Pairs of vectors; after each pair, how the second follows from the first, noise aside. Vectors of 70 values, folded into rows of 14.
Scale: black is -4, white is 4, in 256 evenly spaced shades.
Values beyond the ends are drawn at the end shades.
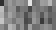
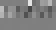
partly zeroed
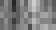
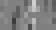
partly zeroed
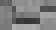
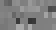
partly zeroed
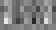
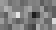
shuffled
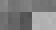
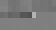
partly zeroed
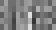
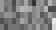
shuffled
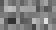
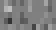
partly zeroed
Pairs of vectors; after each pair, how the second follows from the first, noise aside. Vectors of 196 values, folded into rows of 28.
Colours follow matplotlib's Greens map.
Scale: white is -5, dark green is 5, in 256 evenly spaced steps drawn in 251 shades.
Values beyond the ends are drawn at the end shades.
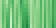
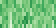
sign-scrambled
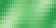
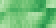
wrapped around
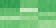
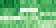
scaled up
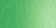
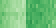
wrapped around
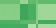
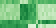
scaled up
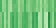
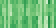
wrapped around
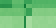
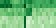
scaled up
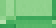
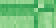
wrapped around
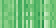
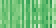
wrapped around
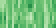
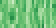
wrapped around
